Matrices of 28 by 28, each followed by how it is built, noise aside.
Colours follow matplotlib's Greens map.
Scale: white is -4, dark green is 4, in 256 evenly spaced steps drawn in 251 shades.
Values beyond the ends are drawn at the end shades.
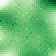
smooth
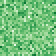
noise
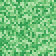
noise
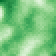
smooth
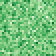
noise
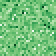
noise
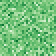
noise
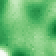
smooth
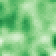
smooth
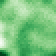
smooth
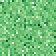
noise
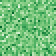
noise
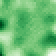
smooth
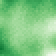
smooth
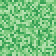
noise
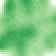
smooth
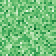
noise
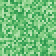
noise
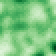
smooth
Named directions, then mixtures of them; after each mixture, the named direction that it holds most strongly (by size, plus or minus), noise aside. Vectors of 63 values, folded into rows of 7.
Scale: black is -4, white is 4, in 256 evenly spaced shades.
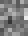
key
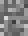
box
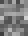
key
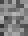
box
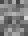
key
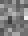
key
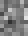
key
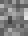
key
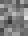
key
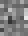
key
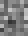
key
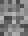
box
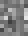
key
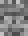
box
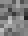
key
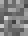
box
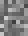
box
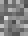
box
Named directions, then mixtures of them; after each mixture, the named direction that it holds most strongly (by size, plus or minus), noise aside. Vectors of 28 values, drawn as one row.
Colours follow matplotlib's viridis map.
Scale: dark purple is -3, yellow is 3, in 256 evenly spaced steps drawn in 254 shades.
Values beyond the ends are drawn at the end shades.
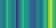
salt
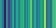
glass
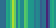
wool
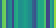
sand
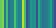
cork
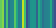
cork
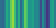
wool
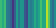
wool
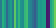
sand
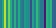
glass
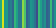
cork
